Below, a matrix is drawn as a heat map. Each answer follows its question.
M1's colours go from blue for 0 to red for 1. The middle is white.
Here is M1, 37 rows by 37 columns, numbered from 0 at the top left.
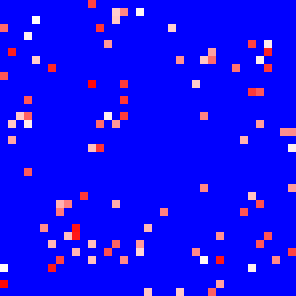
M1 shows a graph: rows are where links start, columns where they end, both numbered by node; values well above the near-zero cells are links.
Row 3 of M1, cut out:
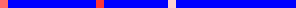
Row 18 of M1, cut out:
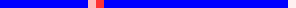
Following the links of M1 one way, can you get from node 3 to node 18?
yes
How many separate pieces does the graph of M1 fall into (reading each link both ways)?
2
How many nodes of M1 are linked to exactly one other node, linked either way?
3
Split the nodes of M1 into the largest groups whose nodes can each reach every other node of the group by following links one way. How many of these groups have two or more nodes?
1
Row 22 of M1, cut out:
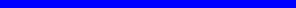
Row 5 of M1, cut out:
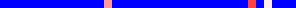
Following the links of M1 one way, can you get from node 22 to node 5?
no
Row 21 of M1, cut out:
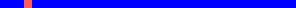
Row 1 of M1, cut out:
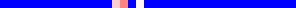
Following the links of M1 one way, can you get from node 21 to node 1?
yes
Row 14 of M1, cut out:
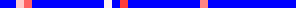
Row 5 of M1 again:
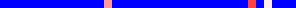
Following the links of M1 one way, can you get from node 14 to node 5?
no
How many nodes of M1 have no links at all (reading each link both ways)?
1
